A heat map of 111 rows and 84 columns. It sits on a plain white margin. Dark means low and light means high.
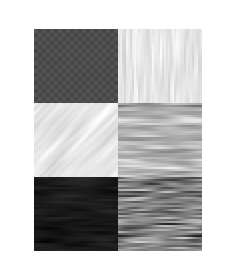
The table splits into 3 rows of 2 panels. Panel 1,1: low, checkered, faint in contrast. Panel 1,2: very high, streaked downward, faint in contrast. Panel 2,1: very high, slanting up to the right, faint in contrast. Panel 2,2: high, streaked across. Panel 3,1: very low, streaked across, faint in contrast. Panel 3,2: middling, streaked across, strong in contrast.
